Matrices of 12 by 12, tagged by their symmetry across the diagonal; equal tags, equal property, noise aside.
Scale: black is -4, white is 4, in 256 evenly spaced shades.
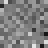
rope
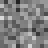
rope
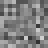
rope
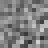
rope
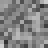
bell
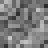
bell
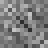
bell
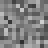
rope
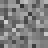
rope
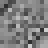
bell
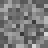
bell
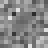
bell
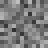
bell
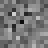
bell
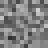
rope
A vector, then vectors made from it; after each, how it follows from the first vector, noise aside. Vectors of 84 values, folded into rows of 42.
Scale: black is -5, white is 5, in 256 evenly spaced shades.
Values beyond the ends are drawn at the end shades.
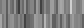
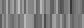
negated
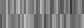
negated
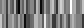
scaled up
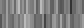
negated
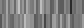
negated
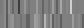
partly zeroed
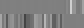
partly zeroed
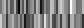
scaled up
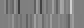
partly zeroed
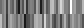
scaled up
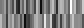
scaled up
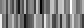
scaled up
